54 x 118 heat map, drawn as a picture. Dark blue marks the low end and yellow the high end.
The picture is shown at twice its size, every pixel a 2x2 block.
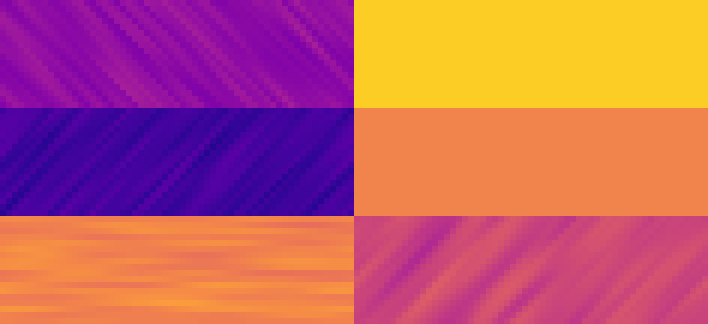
It is made of 3 by 2 panels. Panel 1,1: low, slanting down to the right, faint in contrast. Panel 1,2: very high, flat. Panel 2,1: very low, slanting up to the right, faint in contrast. Panel 2,2: high, flat. Panel 3,1: high, streaked across, faint in contrast. Panel 3,2: middling, slanting up to the right, faint in contrast.
